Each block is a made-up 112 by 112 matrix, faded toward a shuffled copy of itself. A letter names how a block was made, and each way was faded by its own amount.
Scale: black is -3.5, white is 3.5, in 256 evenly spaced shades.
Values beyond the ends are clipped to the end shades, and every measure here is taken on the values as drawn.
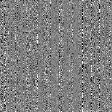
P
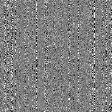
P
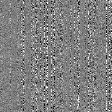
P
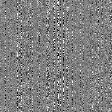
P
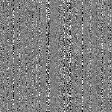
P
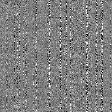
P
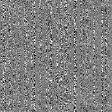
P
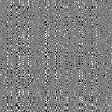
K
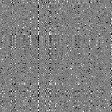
K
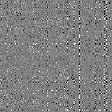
K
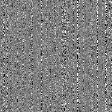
P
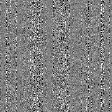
P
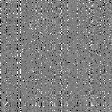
K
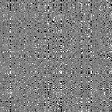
K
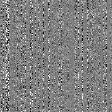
P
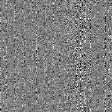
P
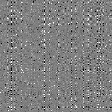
K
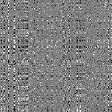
K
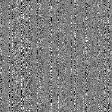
P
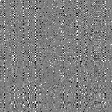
K
